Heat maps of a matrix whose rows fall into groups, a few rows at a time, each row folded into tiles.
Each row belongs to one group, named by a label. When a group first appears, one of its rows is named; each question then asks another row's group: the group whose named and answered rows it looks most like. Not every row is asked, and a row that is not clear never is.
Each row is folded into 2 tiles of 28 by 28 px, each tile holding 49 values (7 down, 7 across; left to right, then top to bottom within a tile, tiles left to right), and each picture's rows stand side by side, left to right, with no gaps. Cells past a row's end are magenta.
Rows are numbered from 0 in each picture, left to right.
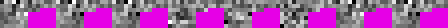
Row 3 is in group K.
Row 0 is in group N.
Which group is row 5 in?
K
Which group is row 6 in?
N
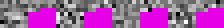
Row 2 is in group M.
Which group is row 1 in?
K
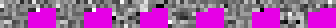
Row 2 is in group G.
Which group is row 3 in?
K
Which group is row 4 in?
M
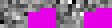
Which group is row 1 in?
N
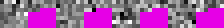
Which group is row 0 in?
N
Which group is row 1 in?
M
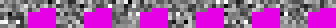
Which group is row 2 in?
N
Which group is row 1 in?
G
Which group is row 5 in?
G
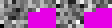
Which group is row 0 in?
K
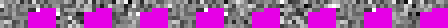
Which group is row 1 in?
G
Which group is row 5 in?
G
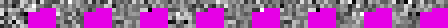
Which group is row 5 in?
M
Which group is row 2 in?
M
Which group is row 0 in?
G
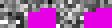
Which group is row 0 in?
K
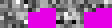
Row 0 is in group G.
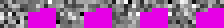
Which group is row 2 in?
N
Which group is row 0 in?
K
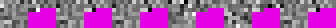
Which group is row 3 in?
N
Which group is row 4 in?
G
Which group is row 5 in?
M
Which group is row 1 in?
M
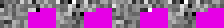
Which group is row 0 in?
M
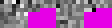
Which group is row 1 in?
M
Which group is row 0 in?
N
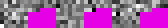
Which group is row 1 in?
M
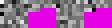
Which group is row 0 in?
G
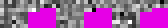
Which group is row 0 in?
G
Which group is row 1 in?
M
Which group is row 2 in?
K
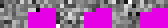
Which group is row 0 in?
M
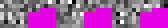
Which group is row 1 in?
N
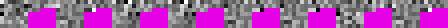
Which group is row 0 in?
G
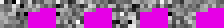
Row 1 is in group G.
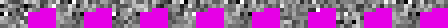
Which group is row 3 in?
N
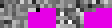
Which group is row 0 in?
M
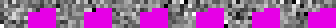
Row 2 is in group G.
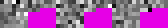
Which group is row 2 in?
M
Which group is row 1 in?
G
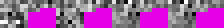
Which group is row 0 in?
K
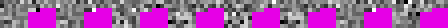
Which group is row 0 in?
M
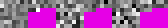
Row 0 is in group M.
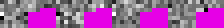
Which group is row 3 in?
M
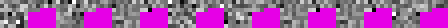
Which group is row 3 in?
G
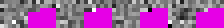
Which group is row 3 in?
K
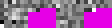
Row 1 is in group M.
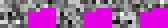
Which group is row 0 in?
K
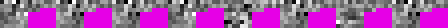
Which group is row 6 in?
K
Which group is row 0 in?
N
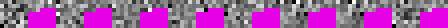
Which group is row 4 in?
G
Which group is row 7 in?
K
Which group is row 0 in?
K
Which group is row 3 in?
M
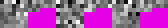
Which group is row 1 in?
G
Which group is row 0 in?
N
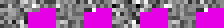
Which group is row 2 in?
G
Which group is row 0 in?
G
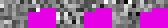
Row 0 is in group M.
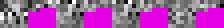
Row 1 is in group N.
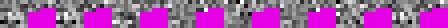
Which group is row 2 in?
K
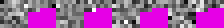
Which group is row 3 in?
G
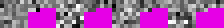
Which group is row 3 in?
K
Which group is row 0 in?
M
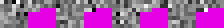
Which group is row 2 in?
G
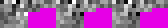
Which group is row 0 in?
N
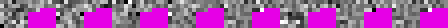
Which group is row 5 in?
K
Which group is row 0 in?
K
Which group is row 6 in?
M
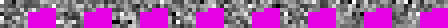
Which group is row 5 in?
G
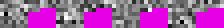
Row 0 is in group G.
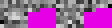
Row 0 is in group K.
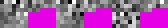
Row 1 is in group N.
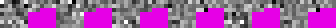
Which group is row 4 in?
K
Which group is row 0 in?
G
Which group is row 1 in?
N
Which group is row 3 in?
M
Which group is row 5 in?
M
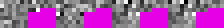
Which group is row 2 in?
N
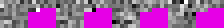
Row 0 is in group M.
